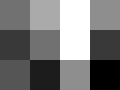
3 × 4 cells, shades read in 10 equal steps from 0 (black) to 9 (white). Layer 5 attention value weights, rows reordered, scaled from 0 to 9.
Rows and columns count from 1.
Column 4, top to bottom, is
5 2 0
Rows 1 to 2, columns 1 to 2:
4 6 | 2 4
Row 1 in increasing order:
4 5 6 9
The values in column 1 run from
2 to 4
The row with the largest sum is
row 1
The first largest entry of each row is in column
3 3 3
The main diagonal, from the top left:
4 4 5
